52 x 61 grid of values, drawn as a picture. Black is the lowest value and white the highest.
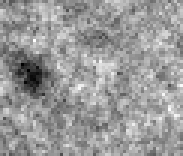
On average the colour sits 60% of the way up the scale. No regular stripes run through it. One dip sinks in the middle left. The ninth with the lowest average is the middle left. The texture is blotchy. No single row or column stands out from its neighbours.
